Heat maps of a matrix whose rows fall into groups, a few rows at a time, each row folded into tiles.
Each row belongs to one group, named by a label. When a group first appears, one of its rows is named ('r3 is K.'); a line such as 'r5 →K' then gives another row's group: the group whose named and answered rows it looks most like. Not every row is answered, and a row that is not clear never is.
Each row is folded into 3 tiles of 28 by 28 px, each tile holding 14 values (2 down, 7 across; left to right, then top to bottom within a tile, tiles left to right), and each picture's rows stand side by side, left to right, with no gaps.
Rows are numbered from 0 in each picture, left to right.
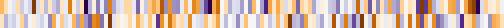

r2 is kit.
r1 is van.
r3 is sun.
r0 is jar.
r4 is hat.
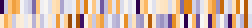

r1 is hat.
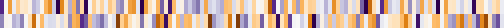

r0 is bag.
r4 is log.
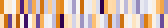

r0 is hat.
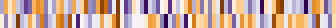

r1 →log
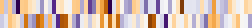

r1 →log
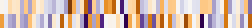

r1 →kit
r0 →jar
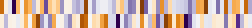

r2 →van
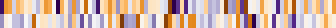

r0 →bag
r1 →sun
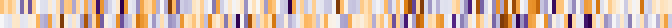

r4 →jar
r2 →jar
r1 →van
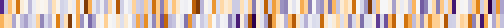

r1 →jar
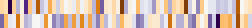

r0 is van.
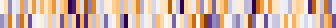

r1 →kit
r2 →sun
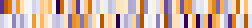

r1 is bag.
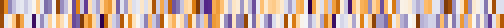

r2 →kit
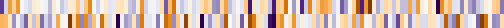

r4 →log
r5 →hat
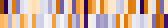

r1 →bag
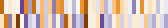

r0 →hat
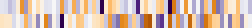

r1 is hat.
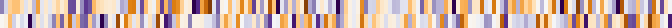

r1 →bag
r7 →log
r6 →bag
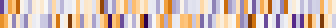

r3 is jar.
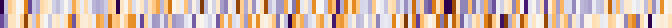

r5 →log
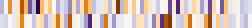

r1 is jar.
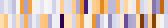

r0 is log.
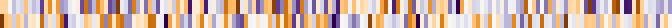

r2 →van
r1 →log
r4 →bag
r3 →log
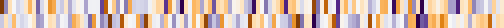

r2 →sun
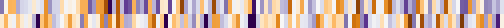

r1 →log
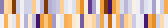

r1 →log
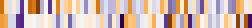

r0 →van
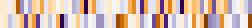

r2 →sun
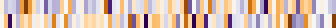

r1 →log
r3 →sun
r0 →kit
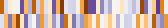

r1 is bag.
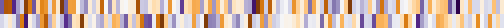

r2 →sun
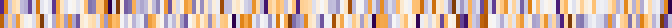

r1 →log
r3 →sun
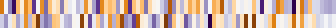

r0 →sun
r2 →kit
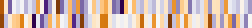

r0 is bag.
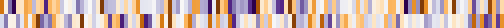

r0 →sun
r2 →kit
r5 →jar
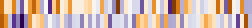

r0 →van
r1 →jar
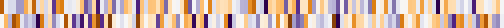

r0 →hat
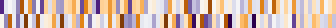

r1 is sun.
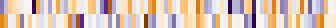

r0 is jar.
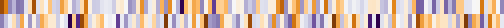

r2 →sun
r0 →jar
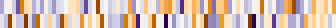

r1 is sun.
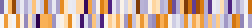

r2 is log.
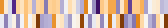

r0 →sun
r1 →sun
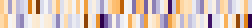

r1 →van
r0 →van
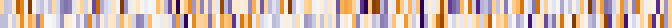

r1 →van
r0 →log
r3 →van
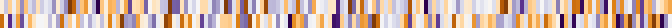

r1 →sun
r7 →hat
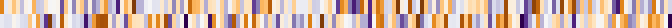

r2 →kit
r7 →log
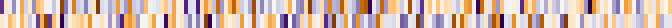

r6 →hat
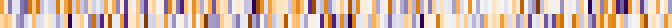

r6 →jar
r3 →bag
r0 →van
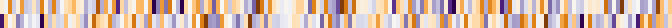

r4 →bag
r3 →bag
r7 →jar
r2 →sun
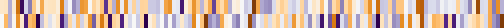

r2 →sun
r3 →jar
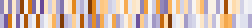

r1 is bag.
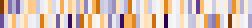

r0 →jar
